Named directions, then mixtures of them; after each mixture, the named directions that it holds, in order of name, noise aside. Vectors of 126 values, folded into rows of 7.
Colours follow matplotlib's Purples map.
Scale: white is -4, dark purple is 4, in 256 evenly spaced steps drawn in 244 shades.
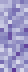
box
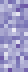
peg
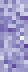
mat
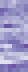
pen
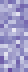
peg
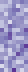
box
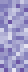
box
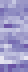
pen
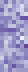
mat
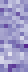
mat, pen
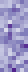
box, pen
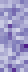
box, pen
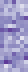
mat, pen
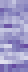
pen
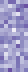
peg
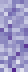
box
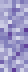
box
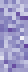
mat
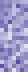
box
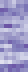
pen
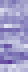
pen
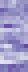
pen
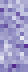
mat, pen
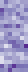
mat, pen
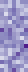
box, mat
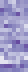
peg, pen
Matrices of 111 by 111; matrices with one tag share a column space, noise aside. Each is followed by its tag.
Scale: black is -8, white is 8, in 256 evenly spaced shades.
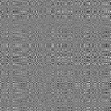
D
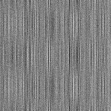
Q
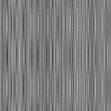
Q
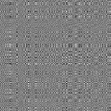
D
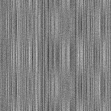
Q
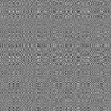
D
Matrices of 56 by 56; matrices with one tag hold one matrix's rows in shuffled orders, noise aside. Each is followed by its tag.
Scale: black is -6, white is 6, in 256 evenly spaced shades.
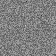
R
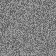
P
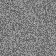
P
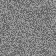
R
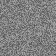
R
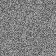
R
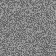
R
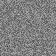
R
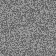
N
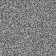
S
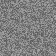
N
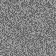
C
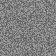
C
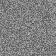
R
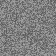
N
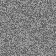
N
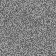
C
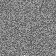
N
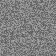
N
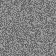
C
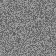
S
